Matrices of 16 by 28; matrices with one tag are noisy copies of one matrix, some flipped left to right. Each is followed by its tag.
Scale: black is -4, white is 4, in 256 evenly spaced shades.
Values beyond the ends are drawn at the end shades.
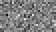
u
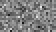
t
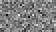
u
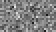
t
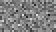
u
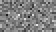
u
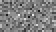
u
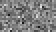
t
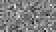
t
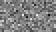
u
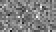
t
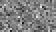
t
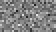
u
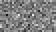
u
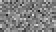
u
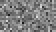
t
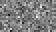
t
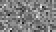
t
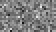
t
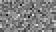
u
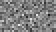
u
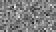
t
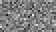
u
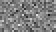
u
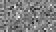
t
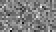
t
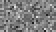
t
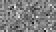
t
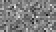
t
